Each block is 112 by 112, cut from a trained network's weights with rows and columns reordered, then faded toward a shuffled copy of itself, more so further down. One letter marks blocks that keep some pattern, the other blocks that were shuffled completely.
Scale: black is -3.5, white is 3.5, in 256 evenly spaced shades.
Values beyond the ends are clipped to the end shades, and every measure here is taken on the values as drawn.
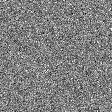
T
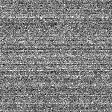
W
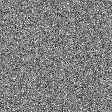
T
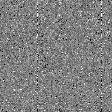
W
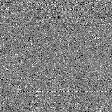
W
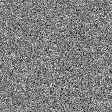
T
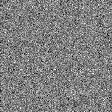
W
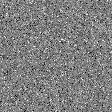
T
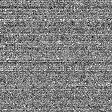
W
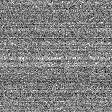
W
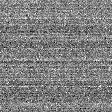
W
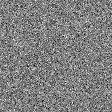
T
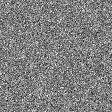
T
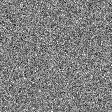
T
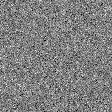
T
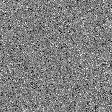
T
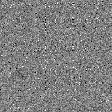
W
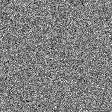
T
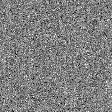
W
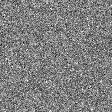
T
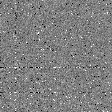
W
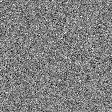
T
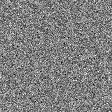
T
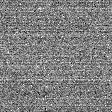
W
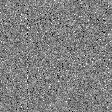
W
